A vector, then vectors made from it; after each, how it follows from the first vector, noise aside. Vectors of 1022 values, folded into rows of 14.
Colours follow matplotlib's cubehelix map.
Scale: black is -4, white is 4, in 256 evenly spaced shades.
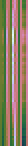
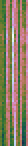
copied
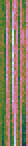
copied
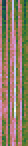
reversed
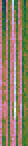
reversed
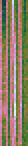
reversed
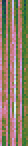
reversed
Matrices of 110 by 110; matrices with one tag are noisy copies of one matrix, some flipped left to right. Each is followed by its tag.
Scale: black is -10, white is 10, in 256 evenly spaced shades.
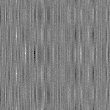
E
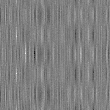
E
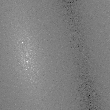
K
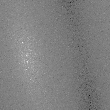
K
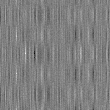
E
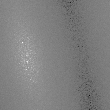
K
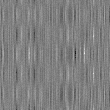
E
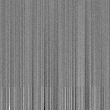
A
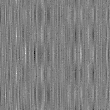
E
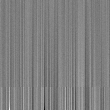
A
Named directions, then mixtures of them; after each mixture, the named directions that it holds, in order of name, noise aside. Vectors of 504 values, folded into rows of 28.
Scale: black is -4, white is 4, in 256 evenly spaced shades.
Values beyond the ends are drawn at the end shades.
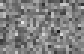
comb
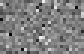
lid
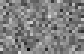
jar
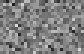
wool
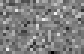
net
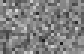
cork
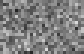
cork, jar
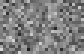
jar, wool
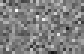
cork, net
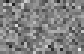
wool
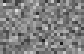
cork, wool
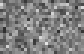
comb, jar, lid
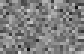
jar, lid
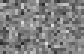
comb, cork, wool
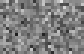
comb, net, wool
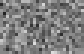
comb, net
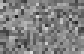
comb, cork, jar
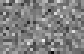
cork, net, wool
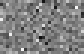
lid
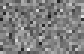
jar, lid, net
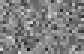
jar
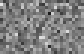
comb, lid, wool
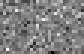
net
